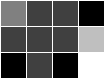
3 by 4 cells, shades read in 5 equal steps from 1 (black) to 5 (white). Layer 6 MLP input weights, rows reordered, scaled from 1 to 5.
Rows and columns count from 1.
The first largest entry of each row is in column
1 4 4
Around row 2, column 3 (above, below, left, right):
2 1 2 4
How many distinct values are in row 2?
2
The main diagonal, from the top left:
3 2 1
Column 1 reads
3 2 1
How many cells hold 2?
6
